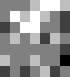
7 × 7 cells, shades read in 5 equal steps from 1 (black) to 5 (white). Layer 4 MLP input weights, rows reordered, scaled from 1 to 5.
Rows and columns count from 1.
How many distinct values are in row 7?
3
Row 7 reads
2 3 2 3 4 2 3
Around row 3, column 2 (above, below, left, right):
5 4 2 5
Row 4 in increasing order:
2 3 3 3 4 4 4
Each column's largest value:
4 5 5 5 5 5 4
